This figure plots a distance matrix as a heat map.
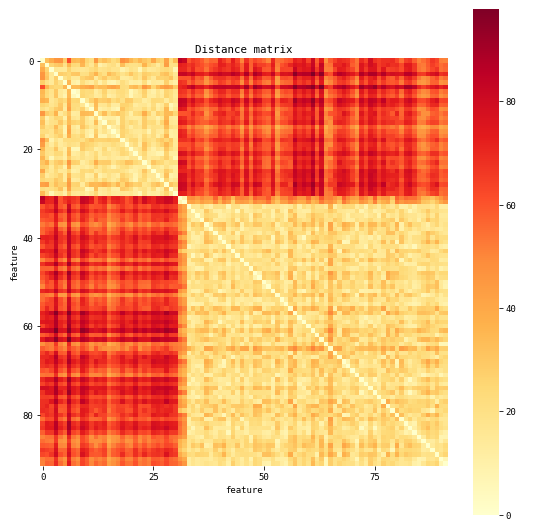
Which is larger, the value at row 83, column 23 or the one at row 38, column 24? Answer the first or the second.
the first
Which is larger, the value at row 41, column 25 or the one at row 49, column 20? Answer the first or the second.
the first
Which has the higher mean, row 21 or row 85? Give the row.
21
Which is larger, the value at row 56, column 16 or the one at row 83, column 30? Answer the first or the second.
the second
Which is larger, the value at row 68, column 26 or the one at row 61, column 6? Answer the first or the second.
the second
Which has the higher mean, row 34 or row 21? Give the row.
21
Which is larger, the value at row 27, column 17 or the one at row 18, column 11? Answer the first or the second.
the second
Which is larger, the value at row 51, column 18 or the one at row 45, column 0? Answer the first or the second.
the first
